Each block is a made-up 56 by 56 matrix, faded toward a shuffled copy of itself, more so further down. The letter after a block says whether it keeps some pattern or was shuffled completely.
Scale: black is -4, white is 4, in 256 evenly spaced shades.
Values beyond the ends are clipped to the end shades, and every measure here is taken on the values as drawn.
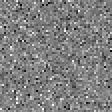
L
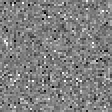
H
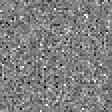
H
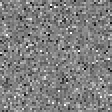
L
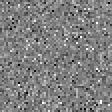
H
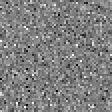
L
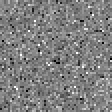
L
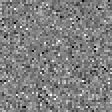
H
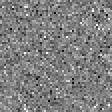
L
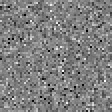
L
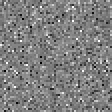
H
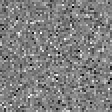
L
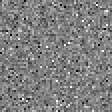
L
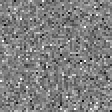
L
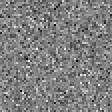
H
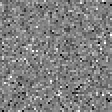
L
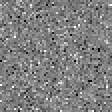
L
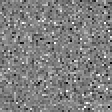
L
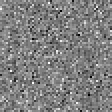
H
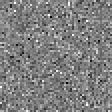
L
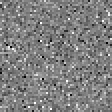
L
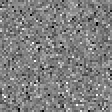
L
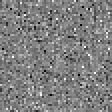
L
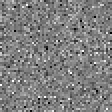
H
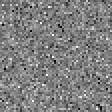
L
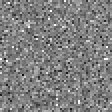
H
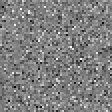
L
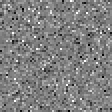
L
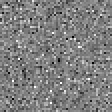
H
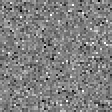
L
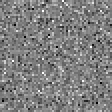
L
